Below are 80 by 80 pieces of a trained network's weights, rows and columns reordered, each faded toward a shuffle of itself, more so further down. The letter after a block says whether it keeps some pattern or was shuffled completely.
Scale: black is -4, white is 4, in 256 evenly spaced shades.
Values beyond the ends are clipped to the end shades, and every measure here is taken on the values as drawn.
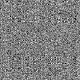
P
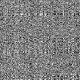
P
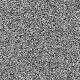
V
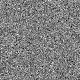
V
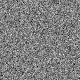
V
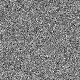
V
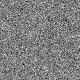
V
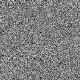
P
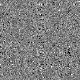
P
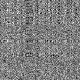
P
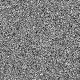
V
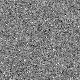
V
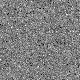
V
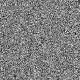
P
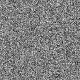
P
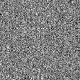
P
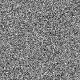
P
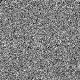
P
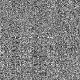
P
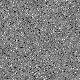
V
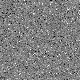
V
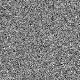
P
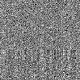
P
